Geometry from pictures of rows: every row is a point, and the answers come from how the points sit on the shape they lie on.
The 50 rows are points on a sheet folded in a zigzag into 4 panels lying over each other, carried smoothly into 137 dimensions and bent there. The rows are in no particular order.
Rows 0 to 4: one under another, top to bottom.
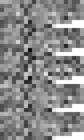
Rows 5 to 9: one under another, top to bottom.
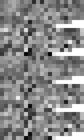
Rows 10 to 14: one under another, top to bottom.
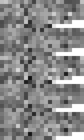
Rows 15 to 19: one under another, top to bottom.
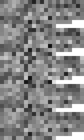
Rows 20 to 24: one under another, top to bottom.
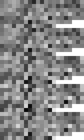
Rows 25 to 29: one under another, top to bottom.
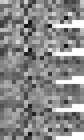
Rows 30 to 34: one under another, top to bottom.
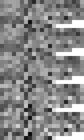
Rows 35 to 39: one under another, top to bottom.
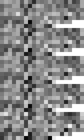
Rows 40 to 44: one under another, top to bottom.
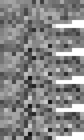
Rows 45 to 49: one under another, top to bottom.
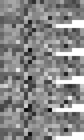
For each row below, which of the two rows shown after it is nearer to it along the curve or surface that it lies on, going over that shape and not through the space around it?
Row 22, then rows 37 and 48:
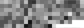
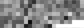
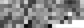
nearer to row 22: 48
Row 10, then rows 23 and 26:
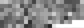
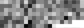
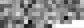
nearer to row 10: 26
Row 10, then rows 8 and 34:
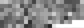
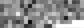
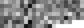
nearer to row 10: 8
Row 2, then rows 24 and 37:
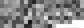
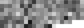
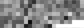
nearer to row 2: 37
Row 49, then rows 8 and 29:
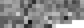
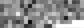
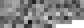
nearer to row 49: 8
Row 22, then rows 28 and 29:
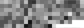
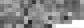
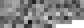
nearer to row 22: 29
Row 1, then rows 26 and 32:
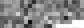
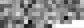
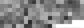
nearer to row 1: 26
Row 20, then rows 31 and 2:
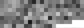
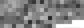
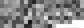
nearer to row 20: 31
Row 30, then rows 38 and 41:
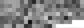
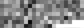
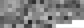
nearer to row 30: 41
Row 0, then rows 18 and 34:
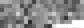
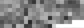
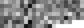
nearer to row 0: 18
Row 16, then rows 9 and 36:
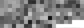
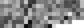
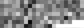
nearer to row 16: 9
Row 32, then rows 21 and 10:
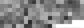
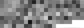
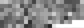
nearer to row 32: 21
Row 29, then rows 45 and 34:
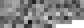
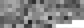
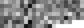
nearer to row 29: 45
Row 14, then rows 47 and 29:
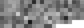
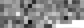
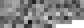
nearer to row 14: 47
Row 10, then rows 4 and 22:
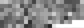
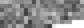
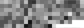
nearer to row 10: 4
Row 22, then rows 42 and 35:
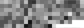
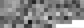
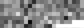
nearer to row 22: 42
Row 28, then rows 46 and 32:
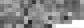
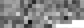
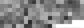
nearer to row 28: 46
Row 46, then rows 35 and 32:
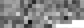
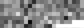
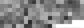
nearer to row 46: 35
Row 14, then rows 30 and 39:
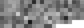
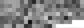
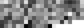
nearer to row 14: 30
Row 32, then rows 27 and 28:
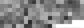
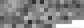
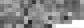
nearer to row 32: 27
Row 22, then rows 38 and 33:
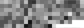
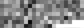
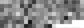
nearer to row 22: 38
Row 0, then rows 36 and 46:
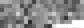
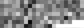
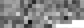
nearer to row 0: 46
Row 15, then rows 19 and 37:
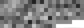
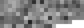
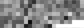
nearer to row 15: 19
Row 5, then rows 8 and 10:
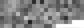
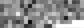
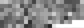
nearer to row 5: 8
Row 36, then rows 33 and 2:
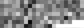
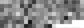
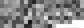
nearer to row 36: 2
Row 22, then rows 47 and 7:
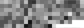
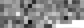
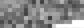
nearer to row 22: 7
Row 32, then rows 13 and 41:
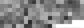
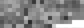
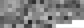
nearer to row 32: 41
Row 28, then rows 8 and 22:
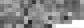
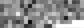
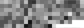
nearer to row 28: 8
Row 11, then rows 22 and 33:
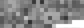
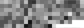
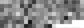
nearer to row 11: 33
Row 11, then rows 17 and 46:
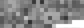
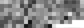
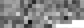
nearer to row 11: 46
